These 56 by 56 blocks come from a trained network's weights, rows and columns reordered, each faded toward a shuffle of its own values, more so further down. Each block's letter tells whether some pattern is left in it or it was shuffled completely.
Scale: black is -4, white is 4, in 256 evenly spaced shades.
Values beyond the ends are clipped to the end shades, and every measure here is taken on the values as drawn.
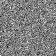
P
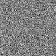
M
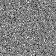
P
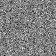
P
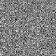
M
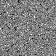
P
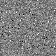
P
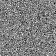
P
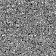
P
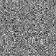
M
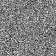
P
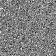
P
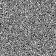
P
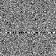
M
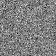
P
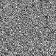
M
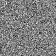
P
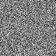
P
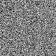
P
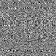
M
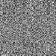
M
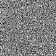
M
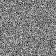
P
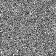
P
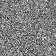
P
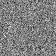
P
